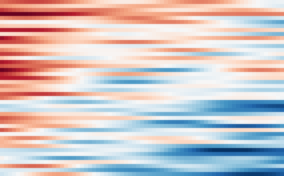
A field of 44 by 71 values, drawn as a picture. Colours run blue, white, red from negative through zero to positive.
There is an overall slope up to the top left. The halves do not mirror each other. The ninth with the lowest average is the bottom right. On average the colour sits 50% of the way up the scale. The values follow a bell shape. Streaks run across, left to right.
